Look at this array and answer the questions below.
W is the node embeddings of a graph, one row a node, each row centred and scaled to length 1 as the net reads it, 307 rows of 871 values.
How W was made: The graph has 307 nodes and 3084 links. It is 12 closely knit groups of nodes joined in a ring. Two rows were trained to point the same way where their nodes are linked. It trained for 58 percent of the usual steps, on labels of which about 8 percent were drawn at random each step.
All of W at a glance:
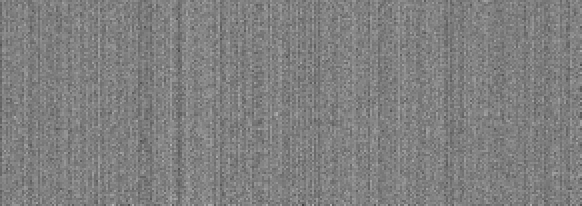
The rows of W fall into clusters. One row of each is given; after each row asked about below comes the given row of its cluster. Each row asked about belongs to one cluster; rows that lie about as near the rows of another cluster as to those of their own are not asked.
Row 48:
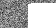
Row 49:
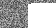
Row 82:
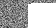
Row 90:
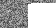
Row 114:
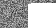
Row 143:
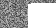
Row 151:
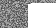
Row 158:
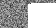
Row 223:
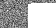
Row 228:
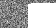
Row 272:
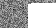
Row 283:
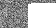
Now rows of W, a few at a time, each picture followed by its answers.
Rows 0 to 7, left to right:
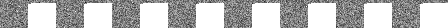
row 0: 49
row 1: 283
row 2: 272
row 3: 158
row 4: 223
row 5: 143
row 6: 228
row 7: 228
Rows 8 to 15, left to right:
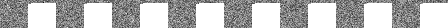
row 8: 49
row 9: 228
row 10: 90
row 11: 283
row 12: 90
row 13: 48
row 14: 151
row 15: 48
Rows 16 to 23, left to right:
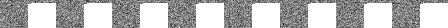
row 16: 151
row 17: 90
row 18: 82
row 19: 228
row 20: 223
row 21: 228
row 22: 82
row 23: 283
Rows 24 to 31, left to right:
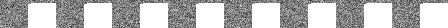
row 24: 48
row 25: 283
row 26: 283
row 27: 114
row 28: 114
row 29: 90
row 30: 151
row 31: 283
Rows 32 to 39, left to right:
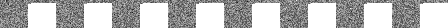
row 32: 143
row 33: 114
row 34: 223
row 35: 49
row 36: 151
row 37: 223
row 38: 158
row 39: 272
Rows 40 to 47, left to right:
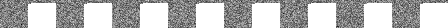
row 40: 283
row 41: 283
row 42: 283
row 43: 283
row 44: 82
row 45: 283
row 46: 151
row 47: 49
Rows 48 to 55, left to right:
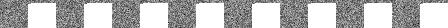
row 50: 272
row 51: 272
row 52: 223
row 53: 114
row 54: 228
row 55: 48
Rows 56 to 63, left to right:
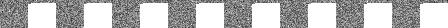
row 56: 49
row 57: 272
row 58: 143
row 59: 82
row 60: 158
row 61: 151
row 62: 82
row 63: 283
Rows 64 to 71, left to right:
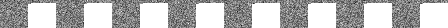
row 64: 90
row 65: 151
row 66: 114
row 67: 223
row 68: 82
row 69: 223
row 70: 114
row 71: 223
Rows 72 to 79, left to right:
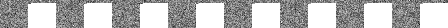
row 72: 143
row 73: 48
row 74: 90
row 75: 223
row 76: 228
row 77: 48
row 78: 114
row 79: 114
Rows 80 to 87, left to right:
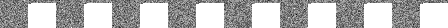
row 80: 82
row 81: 151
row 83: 90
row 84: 48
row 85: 272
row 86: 223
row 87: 283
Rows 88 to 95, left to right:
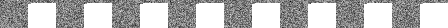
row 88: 48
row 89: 228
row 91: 228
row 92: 151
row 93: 272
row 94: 82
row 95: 223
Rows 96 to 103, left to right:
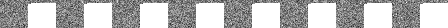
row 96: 49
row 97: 90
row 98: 143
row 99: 114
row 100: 228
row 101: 228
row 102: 283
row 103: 223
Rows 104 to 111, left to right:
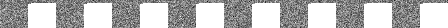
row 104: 283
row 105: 143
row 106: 158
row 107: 151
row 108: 48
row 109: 228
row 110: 114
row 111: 143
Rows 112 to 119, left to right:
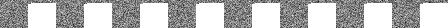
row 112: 90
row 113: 158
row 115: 49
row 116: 228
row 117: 114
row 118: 114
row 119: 283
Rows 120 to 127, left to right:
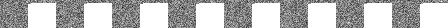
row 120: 151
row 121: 114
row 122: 49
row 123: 223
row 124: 48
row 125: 48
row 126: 228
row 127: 151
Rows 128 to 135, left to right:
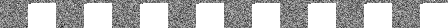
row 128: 49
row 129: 228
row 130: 158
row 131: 82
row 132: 90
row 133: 82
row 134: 143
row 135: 90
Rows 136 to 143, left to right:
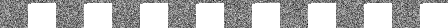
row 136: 158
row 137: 272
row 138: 223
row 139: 158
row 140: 49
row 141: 143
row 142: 158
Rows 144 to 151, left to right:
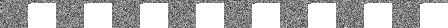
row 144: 223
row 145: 114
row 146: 90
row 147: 82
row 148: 82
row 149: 90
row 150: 223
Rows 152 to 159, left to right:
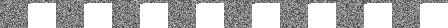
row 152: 223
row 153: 90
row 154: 82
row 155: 82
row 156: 143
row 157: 228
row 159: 82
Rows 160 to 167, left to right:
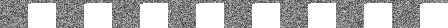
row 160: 114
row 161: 228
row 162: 143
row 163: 48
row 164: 283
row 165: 283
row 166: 48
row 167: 151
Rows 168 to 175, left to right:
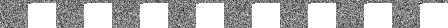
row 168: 82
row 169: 143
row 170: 143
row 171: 82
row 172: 143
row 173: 143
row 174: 283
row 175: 90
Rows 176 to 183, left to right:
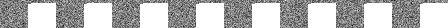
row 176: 82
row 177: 223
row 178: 90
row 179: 90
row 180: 114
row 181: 48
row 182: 228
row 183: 151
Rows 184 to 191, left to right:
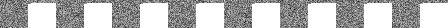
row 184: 151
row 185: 114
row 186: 228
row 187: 272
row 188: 114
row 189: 49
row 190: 82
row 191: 228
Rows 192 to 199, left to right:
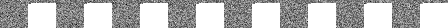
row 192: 49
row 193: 283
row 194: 283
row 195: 49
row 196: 49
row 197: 228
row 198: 151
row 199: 228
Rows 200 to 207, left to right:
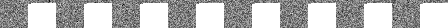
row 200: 49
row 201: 223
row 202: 158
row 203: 49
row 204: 228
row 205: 272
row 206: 49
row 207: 48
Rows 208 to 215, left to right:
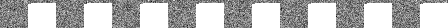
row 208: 90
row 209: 90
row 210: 48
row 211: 49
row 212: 143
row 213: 48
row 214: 49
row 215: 272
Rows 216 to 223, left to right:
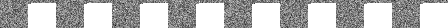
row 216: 143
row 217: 90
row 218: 158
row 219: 48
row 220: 283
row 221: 143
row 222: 272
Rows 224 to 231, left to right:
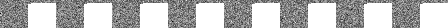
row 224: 82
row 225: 283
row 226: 283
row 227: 143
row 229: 228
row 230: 90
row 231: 223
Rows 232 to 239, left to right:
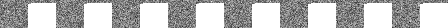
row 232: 48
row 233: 48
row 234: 228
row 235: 272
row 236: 223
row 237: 90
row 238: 82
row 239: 143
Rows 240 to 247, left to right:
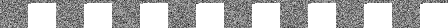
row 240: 228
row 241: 82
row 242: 114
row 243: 223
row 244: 90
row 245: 272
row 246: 82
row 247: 49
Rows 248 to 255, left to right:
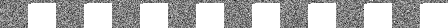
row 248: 49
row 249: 82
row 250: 114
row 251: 158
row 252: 151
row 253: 223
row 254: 283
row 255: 82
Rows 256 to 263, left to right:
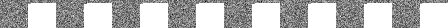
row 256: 228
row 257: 90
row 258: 151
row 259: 143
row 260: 151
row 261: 223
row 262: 82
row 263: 272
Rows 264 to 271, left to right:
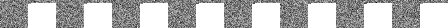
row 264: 272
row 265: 272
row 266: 49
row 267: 90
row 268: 49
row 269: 272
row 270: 143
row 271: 114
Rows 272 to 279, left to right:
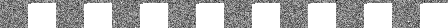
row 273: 272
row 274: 143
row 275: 283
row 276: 143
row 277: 272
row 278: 283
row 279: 48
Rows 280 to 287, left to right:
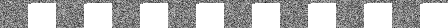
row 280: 82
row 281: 158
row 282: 283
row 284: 158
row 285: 151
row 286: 48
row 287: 48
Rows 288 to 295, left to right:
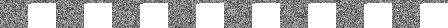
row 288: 143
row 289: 228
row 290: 90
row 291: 272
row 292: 114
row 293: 114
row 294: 223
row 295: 151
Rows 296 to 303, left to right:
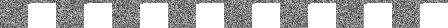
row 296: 228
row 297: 283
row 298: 49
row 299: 49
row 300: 223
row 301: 223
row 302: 143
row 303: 272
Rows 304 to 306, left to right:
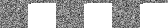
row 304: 49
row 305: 114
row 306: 90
